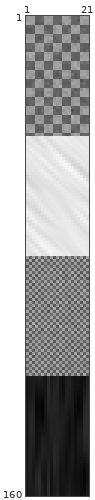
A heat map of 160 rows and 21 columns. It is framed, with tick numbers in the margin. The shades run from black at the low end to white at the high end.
The table splits into 4 rows of 1 panel. Panel 1,1: middling, checkered, strong in contrast. Panel 2,1: very high, slanting down to the right, faint in contrast. Panel 3,1: middling, checkered, strong in contrast. Panel 4,1: very low, streaked downward, faint in contrast.
